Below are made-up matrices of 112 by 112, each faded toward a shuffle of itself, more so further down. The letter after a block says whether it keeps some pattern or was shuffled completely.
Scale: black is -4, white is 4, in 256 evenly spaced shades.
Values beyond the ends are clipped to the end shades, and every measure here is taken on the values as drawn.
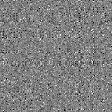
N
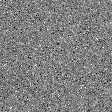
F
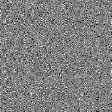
N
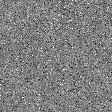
F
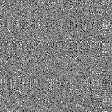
N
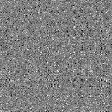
N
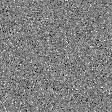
F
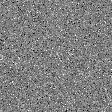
F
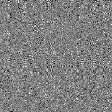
N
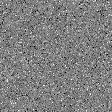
F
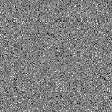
N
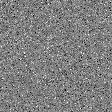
F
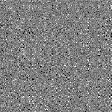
N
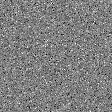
F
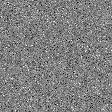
F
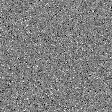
F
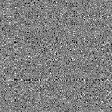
N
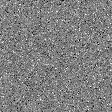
F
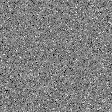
F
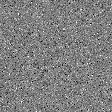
F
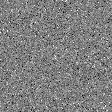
F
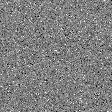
F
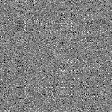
N
